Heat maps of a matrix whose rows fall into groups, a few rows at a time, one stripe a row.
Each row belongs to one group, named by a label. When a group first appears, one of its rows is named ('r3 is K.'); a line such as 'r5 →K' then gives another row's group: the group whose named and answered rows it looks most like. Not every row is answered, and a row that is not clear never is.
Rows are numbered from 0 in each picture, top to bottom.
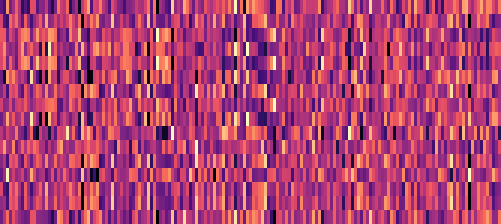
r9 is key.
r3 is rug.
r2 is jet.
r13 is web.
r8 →rug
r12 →rug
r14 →web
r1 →web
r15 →key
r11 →web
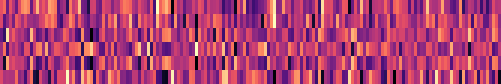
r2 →rug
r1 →jet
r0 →jet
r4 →rug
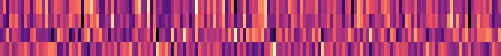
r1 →web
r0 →web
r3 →jet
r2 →key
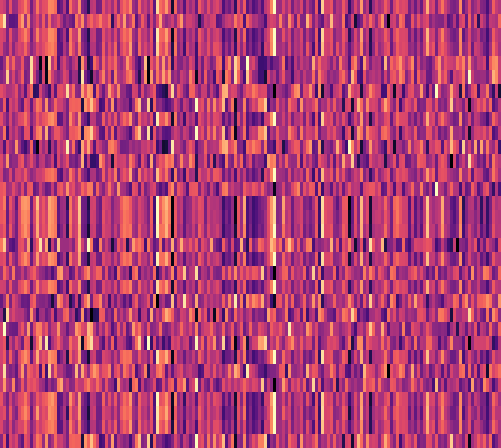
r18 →jet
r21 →key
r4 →rug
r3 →jet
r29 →jet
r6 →key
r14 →jet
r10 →key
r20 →jet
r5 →rug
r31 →web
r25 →jet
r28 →jet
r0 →jet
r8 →jet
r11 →rug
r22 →rug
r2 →jet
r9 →web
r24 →web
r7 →web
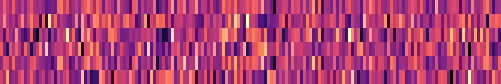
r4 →key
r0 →key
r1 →rug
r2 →key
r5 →rug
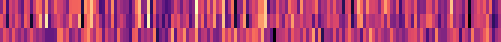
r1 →web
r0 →web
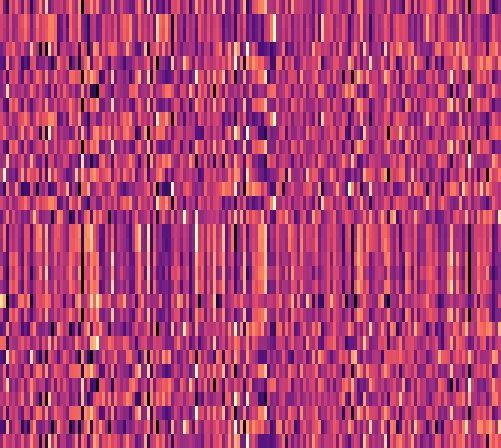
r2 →jet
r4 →key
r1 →jet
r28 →rug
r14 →jet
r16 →web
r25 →rug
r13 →key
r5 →web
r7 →web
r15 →key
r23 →key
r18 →web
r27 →rug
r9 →rug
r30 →key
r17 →web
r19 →web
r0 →web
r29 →web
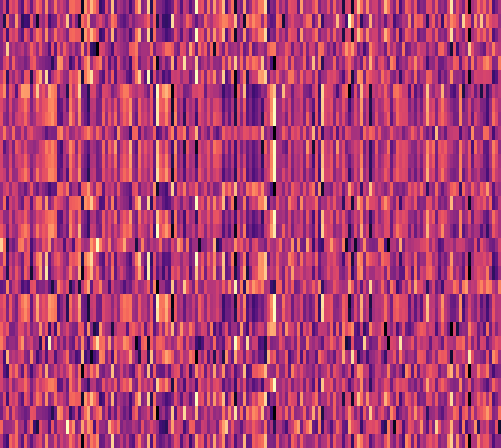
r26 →web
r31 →web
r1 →key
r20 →key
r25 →rug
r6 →jet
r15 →jet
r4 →key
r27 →jet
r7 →jet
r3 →rug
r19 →web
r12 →jet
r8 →jet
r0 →web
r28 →web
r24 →rug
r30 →key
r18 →web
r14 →web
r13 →key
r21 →jet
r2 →web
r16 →jet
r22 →jet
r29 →key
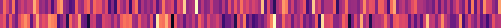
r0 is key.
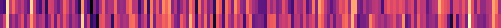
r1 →rug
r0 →rug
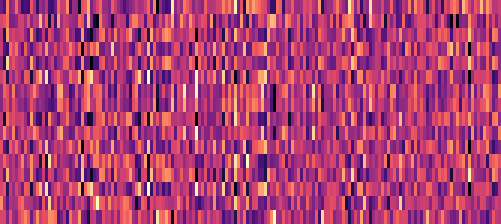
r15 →jet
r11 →rug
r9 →key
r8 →rug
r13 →web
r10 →web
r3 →web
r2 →rug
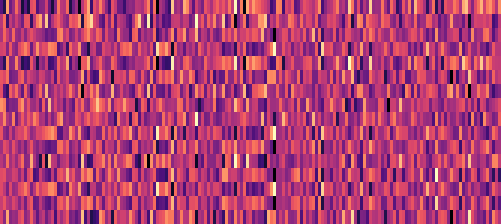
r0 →key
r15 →rug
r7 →rug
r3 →jet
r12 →key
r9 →jet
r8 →key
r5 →rug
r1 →web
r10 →key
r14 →key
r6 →web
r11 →rug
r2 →key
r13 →jet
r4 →key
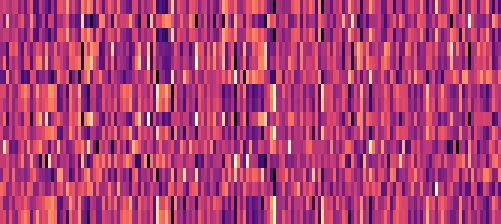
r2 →key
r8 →web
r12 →key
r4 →web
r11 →rug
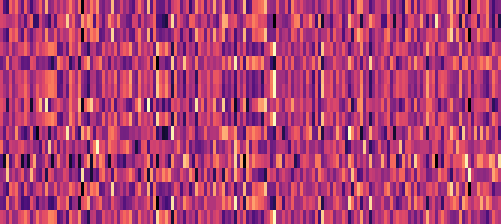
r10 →rug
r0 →web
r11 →key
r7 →web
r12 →rug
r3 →jet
